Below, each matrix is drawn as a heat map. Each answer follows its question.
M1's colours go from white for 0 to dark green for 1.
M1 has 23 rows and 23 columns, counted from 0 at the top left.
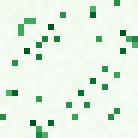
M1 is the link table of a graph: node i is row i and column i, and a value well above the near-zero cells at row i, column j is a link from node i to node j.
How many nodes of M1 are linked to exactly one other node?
11
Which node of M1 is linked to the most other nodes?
node 6
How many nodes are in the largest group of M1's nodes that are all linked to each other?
3
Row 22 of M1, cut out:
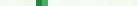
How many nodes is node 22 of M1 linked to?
2
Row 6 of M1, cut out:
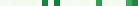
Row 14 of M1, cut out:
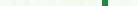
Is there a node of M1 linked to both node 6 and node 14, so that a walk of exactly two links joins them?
no
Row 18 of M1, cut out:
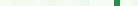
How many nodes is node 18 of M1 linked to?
1
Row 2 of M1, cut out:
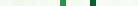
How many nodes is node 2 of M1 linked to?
2
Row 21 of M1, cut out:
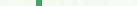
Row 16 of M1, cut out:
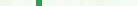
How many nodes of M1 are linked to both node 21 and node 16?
1
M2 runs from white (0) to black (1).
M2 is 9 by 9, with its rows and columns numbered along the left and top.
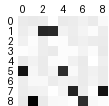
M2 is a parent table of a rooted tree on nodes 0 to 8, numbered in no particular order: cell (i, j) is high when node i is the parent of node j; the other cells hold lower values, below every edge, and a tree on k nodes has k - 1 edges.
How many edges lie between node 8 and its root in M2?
1
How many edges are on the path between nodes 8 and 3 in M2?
2
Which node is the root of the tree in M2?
7
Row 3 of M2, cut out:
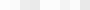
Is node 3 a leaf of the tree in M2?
yes
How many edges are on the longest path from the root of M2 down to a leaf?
3
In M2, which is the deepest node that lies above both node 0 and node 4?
5
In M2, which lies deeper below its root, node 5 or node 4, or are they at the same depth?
node 4
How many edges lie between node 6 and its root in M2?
2
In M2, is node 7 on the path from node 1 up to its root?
yes
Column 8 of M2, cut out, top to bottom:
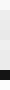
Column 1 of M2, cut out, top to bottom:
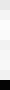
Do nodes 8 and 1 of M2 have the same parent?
no
